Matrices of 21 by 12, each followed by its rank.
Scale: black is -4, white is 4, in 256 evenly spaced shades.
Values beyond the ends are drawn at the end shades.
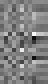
two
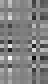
one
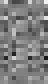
two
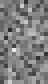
full rank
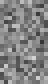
full rank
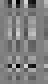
one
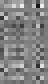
two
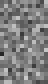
full rank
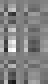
one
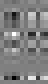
one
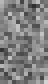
full rank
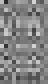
two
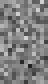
full rank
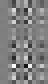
one
